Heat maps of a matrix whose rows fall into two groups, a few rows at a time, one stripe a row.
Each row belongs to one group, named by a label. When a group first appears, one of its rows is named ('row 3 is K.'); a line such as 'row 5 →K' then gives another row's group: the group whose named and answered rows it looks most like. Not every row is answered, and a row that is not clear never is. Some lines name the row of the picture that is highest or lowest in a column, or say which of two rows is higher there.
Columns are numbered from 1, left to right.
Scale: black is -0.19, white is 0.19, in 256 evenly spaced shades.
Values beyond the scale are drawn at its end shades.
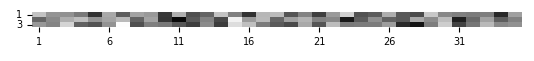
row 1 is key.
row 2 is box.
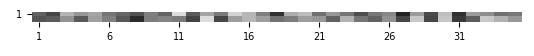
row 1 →box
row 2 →box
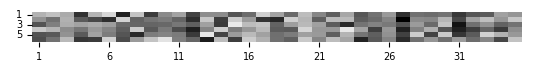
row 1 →key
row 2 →box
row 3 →box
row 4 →key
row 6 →key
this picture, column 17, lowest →2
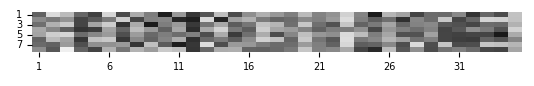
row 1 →key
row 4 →key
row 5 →key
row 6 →key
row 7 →box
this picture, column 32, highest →4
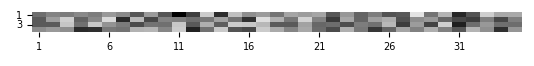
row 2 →key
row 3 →box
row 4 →key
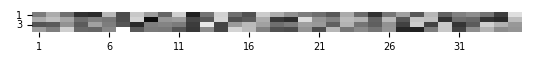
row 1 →key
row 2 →key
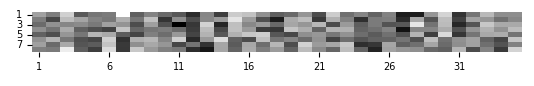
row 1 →box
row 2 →box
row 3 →box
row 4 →box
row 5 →box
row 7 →key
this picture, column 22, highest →1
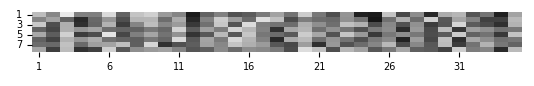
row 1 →key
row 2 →key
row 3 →key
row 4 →box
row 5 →key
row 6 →box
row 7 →box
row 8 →key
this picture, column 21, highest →8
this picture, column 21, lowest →7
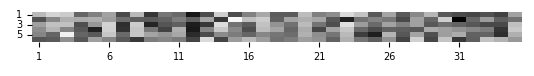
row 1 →key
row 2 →box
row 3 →key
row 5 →key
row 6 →box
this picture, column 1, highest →1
